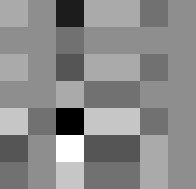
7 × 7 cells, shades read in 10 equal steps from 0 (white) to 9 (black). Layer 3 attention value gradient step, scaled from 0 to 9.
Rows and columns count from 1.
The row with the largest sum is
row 1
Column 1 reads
3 4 3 4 2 6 5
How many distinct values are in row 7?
4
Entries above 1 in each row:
7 7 7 7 7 6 7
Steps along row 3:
up up down same up down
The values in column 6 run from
3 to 5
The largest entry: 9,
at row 5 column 3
